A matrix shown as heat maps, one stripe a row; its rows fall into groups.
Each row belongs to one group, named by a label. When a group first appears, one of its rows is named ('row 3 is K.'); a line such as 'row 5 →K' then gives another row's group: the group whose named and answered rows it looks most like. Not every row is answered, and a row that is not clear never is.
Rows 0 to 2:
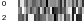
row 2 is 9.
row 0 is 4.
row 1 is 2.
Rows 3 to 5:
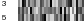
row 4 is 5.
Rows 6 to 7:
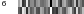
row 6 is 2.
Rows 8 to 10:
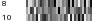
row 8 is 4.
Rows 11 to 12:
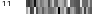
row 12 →2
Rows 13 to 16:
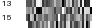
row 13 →9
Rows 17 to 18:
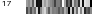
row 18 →5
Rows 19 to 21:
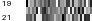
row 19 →4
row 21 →9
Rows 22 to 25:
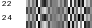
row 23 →5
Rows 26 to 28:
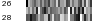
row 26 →4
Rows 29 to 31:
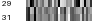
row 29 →2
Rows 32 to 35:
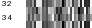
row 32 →9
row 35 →9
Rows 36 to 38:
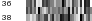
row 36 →9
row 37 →5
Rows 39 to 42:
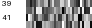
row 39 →2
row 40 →9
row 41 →4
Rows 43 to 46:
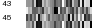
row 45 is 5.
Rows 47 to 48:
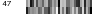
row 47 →2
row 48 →4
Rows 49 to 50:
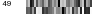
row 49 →2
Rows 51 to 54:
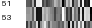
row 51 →9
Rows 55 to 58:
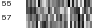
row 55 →5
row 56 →2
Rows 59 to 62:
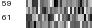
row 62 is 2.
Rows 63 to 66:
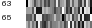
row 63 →4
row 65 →9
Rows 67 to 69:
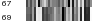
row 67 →5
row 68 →9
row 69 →9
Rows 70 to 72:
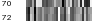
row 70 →9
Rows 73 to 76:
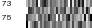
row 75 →4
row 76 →4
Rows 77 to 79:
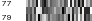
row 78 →9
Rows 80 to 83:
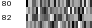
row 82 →4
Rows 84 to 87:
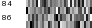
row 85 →4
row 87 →2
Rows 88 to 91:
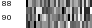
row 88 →4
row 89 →9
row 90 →5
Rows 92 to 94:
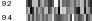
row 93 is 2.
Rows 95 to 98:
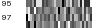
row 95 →9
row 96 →2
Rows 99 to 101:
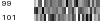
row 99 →2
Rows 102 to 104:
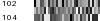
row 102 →4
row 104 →9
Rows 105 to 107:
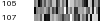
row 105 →2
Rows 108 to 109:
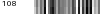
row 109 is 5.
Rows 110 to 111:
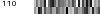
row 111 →2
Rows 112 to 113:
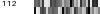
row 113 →4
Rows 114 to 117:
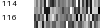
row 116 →5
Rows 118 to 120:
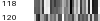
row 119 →9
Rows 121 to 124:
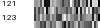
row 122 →5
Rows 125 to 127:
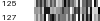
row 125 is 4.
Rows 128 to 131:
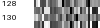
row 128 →4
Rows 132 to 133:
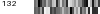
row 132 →2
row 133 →9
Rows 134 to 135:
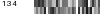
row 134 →2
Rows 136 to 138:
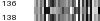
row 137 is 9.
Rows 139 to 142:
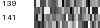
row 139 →4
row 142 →2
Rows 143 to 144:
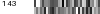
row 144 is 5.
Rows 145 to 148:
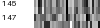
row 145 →2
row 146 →2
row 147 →4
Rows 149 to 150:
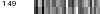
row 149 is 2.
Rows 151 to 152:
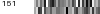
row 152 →2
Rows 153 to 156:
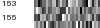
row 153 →2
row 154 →4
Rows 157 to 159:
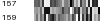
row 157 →9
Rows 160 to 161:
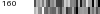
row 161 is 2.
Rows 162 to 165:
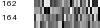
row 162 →9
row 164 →4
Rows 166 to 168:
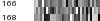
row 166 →2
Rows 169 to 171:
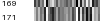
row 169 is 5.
